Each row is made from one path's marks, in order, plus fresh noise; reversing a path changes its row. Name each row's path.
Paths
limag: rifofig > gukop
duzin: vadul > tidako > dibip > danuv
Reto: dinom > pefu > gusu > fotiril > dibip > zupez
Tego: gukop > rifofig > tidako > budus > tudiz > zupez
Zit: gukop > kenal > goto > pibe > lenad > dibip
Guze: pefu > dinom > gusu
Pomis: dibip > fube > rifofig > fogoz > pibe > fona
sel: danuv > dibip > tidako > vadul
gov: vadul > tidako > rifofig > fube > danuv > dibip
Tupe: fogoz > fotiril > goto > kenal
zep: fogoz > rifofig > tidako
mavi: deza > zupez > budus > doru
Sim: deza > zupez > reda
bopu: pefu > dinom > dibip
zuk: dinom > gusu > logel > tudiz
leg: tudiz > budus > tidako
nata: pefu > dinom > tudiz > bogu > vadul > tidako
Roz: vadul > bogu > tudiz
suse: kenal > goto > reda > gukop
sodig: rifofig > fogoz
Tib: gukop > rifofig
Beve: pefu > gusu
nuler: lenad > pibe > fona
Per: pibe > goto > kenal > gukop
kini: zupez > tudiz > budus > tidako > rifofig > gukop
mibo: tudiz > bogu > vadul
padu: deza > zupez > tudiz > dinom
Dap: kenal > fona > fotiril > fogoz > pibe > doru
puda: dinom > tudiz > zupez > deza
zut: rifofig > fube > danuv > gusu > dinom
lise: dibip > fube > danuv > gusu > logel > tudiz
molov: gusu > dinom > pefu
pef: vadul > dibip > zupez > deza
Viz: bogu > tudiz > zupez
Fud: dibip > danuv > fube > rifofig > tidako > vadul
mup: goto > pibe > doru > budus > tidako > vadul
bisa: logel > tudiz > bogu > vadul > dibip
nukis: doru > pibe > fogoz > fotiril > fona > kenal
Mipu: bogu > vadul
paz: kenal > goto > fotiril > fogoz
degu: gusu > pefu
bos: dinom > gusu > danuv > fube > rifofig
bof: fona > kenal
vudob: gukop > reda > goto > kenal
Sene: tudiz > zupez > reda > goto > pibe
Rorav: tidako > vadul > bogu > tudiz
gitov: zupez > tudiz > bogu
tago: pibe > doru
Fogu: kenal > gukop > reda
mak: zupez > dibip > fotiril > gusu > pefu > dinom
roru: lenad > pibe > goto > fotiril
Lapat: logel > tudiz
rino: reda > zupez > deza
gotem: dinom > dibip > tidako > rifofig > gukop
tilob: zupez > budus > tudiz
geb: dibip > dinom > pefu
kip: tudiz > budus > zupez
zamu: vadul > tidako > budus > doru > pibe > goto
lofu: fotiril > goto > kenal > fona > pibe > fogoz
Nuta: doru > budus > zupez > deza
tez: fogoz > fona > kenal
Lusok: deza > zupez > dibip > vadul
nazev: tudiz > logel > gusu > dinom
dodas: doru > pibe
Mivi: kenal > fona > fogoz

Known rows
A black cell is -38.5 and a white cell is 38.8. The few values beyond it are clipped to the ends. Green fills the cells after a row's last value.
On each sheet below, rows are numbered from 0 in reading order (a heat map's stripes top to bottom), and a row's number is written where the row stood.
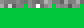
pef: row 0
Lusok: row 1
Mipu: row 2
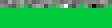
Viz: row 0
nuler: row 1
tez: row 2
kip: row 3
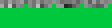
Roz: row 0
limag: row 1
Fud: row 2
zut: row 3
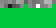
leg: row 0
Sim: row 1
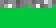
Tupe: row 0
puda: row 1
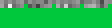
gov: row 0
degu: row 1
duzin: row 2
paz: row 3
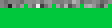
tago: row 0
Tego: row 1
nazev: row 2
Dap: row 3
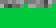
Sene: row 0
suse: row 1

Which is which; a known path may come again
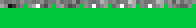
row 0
sel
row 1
tez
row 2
Pomis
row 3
Lusok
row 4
zuk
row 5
Sim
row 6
zut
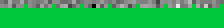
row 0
Mipu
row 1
mak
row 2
geb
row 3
tilob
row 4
nuler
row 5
paz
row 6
Rorav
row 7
pef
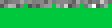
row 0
roru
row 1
degu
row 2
Zit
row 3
gotem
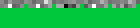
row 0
sodig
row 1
puda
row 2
bof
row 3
Reto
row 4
nazev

